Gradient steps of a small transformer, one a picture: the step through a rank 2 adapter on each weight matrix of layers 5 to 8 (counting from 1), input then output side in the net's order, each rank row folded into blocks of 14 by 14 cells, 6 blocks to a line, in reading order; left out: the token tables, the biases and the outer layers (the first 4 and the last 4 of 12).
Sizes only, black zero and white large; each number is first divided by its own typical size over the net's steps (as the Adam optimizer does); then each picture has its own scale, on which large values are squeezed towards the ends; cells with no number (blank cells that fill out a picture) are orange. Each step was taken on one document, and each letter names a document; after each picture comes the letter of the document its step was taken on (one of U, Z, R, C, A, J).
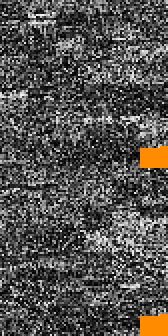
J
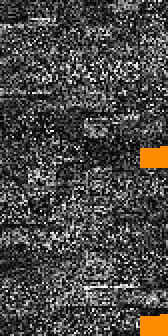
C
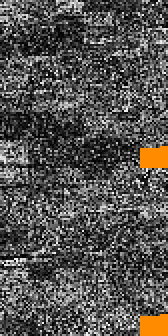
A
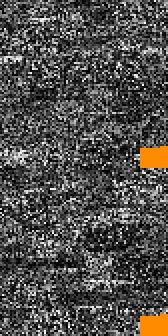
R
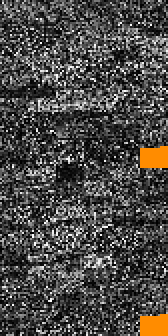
C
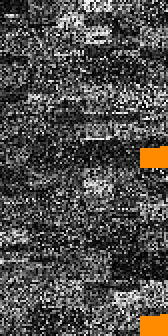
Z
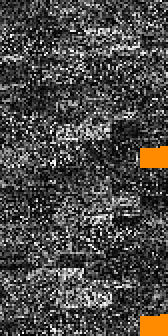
C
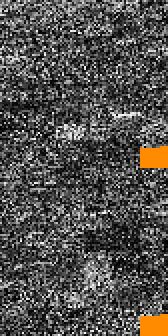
R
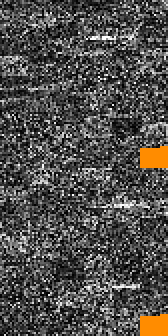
R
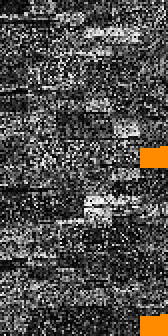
Z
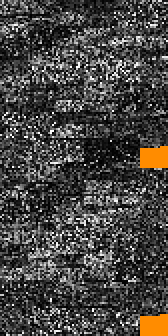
C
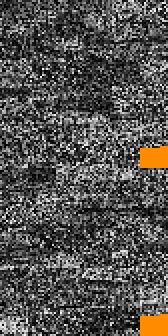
J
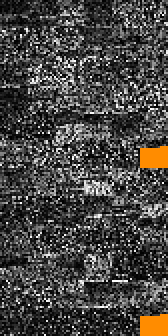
Z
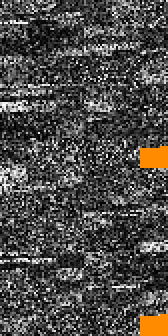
R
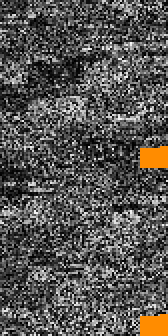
A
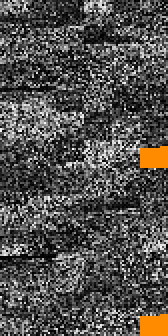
J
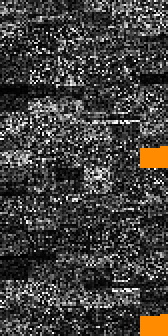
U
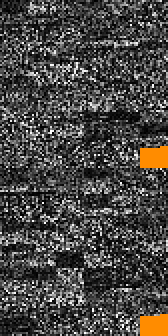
C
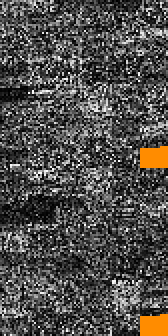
Z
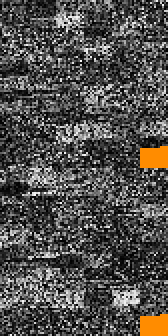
Z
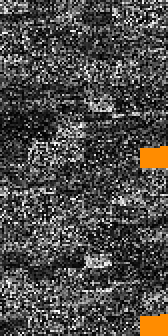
R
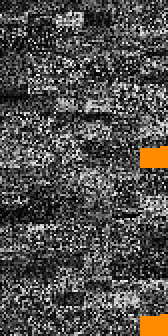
Z
